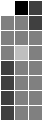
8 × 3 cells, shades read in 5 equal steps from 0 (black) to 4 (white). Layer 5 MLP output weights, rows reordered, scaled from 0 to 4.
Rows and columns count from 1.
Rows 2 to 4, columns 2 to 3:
2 1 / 2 2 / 3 2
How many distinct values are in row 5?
2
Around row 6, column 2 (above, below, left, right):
2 2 1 2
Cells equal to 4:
1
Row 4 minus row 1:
-2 3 1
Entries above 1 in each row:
1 2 3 3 2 2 2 2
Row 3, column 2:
2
